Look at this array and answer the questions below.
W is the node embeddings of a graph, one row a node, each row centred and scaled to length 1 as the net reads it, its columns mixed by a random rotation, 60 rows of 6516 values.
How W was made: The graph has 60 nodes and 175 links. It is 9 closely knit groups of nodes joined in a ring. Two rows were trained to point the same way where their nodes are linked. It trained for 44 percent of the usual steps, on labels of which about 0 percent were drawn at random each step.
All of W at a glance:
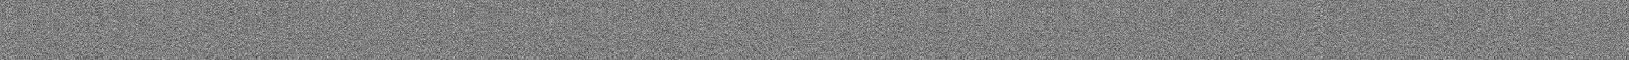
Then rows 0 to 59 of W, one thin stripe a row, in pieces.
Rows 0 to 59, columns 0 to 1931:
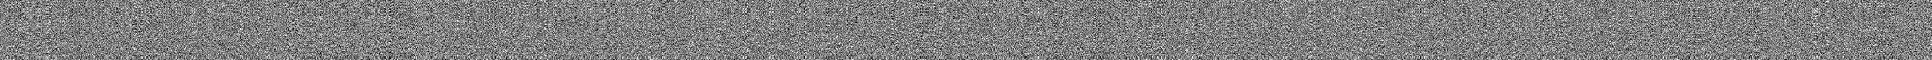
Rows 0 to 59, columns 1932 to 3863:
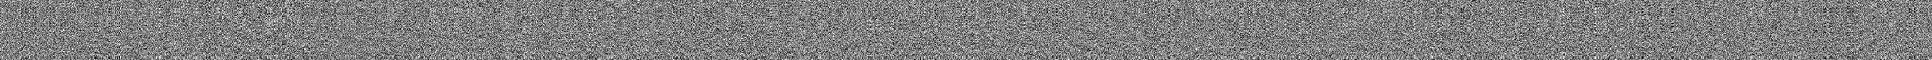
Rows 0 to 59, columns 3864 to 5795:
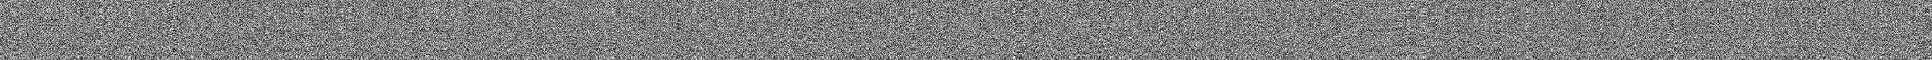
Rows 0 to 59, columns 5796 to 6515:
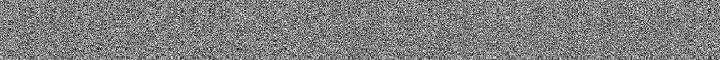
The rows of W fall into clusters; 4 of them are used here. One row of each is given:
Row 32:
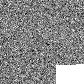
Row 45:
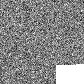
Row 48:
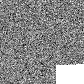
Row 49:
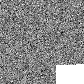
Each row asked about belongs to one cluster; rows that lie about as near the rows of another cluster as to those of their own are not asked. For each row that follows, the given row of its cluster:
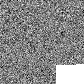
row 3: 49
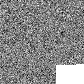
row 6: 49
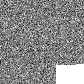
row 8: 32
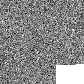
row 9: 32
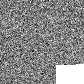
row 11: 32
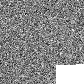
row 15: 32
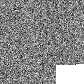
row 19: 48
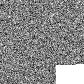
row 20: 45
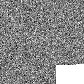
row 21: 45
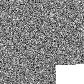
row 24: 45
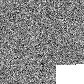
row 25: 48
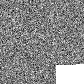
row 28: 45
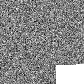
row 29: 45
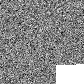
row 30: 49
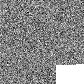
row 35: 49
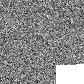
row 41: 32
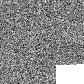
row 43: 48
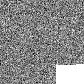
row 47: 32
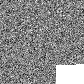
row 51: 49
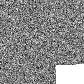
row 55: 45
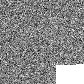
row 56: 32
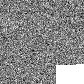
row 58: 32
